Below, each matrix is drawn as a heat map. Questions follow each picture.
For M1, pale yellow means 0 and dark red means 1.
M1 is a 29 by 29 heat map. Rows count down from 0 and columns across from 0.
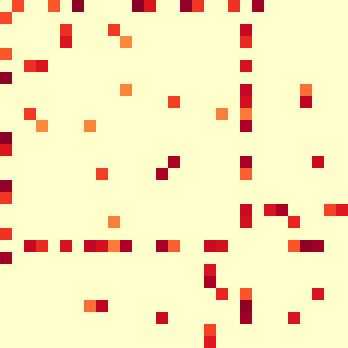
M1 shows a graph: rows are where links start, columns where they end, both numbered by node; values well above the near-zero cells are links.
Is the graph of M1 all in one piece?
no
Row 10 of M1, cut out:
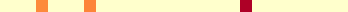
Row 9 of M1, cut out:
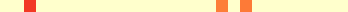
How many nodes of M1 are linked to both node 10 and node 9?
1
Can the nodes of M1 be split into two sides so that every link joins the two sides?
no
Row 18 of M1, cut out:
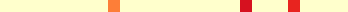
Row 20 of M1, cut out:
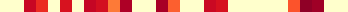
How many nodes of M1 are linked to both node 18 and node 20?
2
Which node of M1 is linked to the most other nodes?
node 20
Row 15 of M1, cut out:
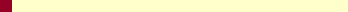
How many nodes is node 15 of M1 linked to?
1
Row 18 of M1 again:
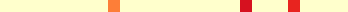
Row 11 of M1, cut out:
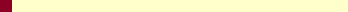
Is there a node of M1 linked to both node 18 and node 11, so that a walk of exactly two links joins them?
no
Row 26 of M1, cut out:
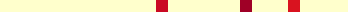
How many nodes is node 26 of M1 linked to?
3
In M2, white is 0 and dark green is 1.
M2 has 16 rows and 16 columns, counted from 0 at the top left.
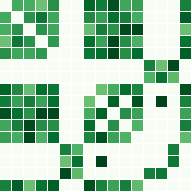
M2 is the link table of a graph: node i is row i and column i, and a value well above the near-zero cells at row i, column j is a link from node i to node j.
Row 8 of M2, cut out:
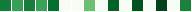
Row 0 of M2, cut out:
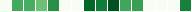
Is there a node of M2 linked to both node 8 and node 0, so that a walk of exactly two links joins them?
yes
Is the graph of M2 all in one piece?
yes
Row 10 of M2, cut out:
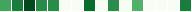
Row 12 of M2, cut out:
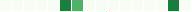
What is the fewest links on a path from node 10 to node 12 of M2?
5
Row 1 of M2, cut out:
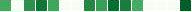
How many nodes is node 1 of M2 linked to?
10
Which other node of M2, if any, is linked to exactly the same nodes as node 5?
node 6
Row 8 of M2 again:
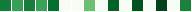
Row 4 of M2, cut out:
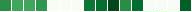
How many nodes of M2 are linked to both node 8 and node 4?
8
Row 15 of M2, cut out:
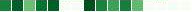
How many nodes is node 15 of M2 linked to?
10
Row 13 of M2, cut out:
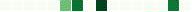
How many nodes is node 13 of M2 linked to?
4
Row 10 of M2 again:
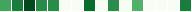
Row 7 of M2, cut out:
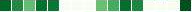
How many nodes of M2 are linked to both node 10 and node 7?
8
